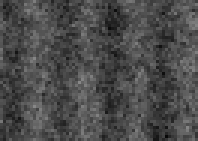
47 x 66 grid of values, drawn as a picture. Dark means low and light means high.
Histogram: bell-shaped. Average level on the scale: 30%. Grain: blotchy. Stripes: upright, repeating 4 times.
